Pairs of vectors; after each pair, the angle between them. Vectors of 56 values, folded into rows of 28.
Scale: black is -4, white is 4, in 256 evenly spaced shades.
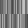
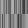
nearly opposite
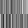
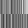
nearly parallel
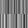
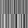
nearly parallel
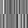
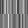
partly opposed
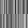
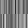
nearly parallel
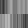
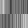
nearly opposite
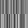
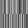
partly opposed
